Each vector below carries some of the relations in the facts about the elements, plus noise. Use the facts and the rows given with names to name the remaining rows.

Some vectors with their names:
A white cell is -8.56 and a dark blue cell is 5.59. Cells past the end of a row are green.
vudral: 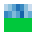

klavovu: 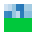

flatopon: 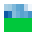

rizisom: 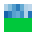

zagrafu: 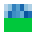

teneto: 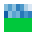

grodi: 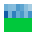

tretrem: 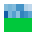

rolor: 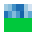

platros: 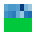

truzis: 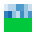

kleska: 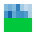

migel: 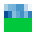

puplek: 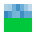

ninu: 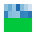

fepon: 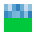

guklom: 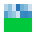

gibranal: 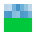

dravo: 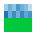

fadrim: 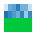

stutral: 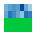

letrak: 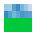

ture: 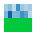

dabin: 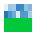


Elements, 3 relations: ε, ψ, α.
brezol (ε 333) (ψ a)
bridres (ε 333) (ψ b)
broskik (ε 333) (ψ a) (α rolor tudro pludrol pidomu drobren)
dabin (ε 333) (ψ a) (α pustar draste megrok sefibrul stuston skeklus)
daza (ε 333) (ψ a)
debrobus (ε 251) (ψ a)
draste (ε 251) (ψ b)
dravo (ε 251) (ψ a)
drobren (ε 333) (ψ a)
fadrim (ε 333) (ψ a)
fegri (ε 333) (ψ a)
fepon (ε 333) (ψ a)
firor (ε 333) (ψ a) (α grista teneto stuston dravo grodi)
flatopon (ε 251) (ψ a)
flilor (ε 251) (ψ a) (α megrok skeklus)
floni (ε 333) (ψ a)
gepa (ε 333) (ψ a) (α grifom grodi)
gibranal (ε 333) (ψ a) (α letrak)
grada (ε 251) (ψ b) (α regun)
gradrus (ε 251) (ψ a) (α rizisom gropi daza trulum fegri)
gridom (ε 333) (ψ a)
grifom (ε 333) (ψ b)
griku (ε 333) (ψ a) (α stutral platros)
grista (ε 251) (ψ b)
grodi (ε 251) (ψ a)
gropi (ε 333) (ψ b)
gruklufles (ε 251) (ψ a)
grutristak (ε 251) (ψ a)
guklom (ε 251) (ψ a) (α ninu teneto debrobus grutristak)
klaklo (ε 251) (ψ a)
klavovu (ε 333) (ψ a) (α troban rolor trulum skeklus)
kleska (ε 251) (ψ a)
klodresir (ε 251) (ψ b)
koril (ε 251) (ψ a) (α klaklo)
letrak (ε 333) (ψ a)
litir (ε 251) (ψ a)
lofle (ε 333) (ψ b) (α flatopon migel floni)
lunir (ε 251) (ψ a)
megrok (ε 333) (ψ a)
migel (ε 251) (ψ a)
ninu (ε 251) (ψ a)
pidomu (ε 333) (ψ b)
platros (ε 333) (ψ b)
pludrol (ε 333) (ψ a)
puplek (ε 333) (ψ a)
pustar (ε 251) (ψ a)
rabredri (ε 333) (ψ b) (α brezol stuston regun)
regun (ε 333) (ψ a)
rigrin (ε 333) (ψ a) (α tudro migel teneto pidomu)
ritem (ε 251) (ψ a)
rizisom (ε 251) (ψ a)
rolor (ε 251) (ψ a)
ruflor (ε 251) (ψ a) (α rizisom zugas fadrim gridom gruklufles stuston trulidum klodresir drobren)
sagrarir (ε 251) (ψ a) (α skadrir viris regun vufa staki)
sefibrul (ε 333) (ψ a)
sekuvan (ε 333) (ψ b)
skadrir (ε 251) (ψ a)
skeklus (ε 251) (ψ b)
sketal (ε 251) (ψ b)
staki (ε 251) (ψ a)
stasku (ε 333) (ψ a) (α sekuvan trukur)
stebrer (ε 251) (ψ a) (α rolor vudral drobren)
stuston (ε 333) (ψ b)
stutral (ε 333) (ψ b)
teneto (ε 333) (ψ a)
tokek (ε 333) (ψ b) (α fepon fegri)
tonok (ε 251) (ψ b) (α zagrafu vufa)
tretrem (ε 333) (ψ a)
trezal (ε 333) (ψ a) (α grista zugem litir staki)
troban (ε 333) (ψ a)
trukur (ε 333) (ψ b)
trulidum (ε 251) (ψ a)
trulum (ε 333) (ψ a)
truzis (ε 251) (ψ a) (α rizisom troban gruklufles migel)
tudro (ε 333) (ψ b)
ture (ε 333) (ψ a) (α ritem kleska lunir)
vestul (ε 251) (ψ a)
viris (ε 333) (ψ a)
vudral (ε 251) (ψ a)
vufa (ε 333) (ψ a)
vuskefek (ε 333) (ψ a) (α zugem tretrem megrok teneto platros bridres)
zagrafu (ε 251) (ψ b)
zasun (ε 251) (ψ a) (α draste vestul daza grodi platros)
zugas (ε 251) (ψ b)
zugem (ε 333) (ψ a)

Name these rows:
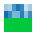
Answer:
trulum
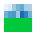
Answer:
sagrarir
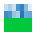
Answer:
rigrin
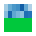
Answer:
sketal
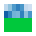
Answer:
troban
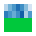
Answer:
drobren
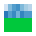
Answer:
brezol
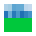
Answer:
staki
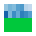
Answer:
zugem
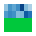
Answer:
bridres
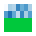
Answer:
ruflor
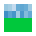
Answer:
gepa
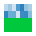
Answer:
vuskefek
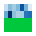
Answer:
lofle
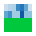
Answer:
broskik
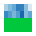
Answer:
pludrol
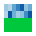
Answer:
tokek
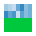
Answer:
zasun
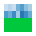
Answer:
trezal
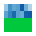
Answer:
grista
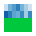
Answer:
gruklufles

